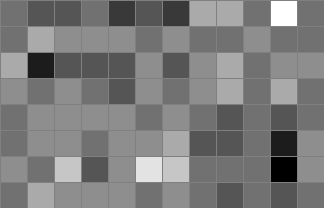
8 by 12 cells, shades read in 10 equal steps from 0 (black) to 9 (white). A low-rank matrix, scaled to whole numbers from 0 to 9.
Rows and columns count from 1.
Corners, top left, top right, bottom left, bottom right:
4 4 4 4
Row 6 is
4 5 5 4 5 5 6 3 3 4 1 5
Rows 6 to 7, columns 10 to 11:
4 1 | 4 0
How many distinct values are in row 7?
6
